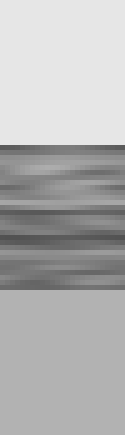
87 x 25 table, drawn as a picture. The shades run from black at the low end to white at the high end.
The table splits into 3 rows of 1 panel. Panel 1,1: very high, flat. Panel 2,1: middling, streaked across. Panel 3,1: high, flat.
